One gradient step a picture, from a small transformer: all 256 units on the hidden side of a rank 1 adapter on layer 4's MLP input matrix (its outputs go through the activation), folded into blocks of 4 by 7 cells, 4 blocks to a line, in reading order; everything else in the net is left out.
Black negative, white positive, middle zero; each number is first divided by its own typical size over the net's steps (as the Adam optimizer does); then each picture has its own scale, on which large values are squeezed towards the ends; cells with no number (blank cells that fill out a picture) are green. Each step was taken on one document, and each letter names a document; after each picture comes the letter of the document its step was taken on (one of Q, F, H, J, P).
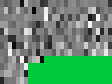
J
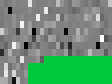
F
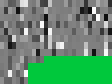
J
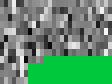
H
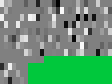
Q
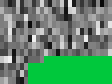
H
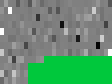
F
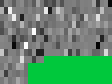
F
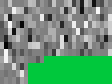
H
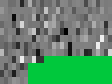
F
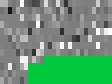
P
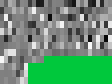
H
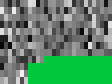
H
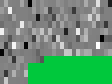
F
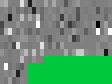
P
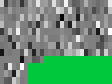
P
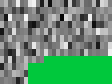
H
